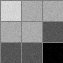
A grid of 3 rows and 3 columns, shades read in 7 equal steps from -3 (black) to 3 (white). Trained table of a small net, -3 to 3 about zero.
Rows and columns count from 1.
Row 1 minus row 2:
1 0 2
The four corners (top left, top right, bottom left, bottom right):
2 1 -1 -3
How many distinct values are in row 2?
2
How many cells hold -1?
3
